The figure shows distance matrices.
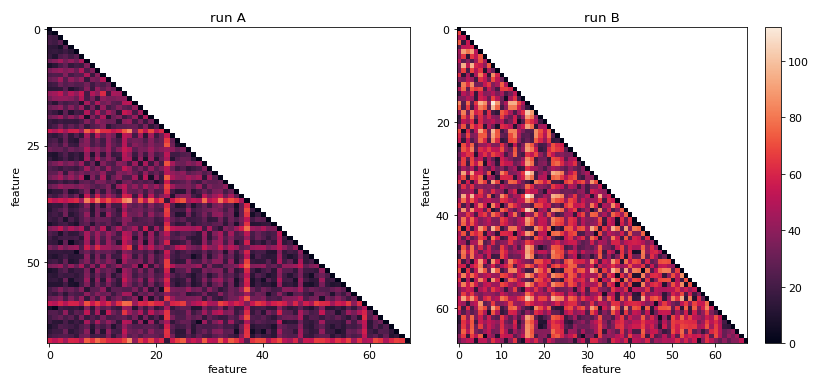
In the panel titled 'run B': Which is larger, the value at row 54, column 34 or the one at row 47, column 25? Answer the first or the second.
the first
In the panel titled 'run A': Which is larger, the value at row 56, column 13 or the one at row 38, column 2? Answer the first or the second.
the first
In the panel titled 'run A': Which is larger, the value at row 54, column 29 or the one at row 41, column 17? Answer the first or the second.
the first
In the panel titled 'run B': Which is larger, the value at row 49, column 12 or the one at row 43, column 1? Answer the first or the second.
the first
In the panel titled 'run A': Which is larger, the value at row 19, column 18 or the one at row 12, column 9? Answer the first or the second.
the first
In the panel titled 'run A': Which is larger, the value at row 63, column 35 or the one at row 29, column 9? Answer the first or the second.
the first
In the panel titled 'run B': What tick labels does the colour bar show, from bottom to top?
0, 20, 40, 60, 80, 100
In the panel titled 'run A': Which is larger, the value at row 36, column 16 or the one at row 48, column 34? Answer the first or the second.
the second
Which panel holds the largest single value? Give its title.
run B
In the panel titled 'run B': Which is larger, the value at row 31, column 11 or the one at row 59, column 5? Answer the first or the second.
the second
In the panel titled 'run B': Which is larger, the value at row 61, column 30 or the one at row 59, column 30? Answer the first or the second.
the second
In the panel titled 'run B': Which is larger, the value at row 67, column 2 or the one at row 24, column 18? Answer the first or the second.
the second
